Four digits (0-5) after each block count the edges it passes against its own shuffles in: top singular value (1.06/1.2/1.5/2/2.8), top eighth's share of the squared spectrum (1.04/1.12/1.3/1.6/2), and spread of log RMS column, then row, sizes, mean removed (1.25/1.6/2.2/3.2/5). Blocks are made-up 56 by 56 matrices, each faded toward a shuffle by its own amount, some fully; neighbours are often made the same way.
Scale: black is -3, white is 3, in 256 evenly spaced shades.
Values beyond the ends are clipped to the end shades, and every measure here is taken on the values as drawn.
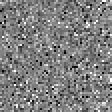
2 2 0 0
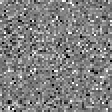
3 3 0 2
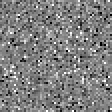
1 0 0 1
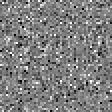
3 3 1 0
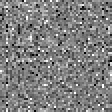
3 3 1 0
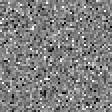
2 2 0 0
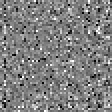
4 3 2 1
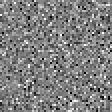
3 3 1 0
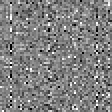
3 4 2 1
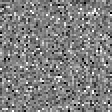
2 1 0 0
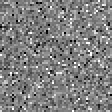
0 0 0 0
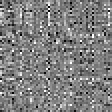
4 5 3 2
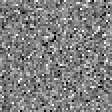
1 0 0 0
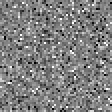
0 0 0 0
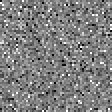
1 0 0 0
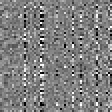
4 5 4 2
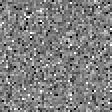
1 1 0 0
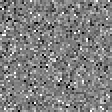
1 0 0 0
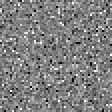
0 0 0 0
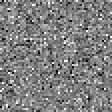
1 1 0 0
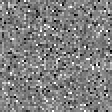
2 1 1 0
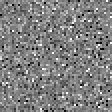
1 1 0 0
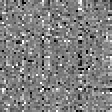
4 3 2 2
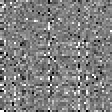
4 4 2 2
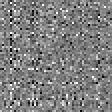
4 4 2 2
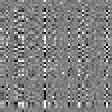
5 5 4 3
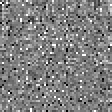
3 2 1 1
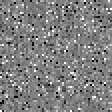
2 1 0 0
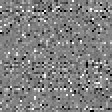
4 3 1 2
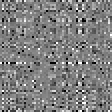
5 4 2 3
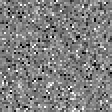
1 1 0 0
